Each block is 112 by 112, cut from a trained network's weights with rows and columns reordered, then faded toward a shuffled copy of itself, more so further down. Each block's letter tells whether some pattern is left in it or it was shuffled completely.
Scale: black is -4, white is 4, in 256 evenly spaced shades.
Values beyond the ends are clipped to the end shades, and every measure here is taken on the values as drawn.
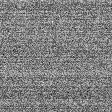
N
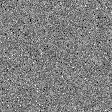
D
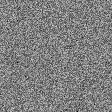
D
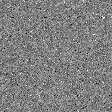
N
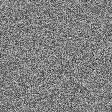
D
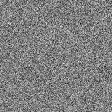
N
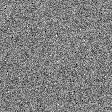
D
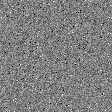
D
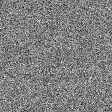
D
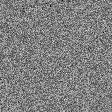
D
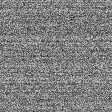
N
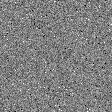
D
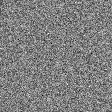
D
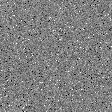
D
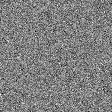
D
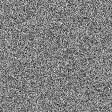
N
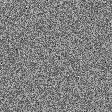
D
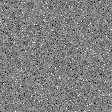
N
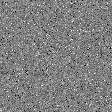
D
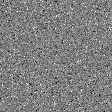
N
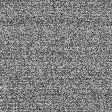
N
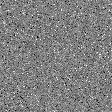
D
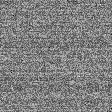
N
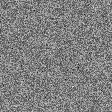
D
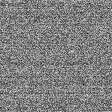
N
